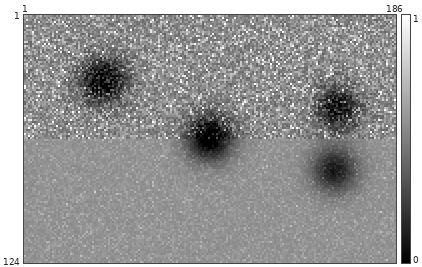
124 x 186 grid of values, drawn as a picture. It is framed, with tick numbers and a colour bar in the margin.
Slope: none. Seam: horizontal, 50% of the way down, the bottom part calmer. Dips: four.
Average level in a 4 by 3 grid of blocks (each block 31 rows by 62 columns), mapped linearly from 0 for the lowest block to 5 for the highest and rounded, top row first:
2 5 5 | 1 1 0 | 5 2 0 | 5 5 5
